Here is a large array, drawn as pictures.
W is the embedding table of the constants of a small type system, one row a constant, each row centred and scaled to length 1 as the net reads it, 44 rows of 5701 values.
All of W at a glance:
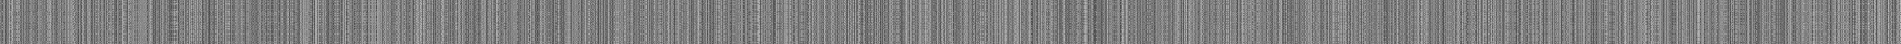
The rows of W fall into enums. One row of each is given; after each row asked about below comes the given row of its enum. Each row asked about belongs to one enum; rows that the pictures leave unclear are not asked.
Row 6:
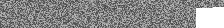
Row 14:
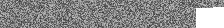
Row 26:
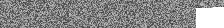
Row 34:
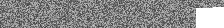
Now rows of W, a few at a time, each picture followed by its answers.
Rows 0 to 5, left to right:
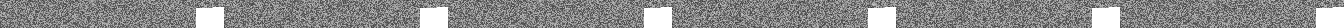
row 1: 34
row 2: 6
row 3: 26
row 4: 34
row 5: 6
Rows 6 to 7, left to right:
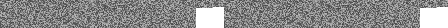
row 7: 6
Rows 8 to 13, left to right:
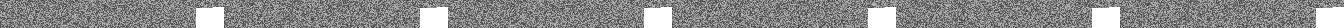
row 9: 34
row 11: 26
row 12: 14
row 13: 34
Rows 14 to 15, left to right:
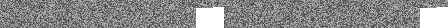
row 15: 34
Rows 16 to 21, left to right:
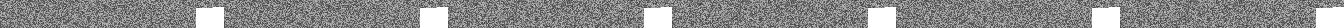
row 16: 6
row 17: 6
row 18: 34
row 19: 34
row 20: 6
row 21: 34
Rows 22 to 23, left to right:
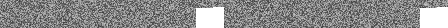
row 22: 14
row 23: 26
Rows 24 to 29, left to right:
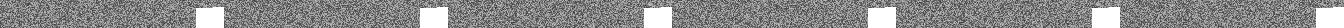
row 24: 34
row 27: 6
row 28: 26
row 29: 14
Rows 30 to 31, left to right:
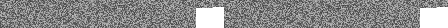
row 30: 6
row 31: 6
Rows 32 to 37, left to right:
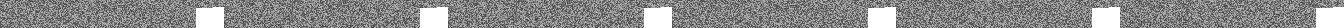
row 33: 34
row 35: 6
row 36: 6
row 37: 14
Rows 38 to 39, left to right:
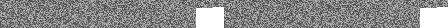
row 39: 6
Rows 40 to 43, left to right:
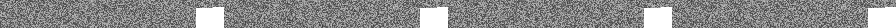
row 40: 6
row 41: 14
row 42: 34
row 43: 14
